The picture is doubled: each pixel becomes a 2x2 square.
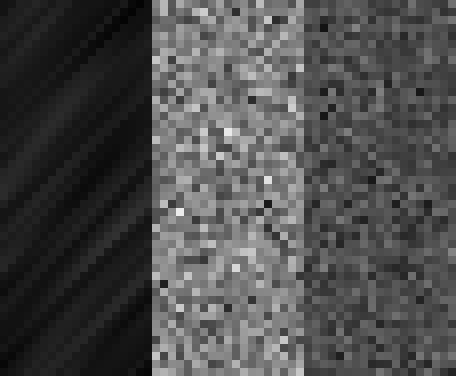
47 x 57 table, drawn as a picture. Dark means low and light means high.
The table splits into one row of 3 panels. Panel 1,1: very low, slanting up to the right, faint in contrast. Panel 1,2: middling, fine-grained, strong in contrast. Panel 1,3: low, fine-grained.
